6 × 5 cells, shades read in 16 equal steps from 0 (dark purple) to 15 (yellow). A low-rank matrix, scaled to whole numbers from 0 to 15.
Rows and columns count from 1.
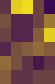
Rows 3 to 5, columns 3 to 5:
2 6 14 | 6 7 6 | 3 1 3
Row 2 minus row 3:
1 0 0 -2 -6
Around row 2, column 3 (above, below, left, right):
15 2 2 4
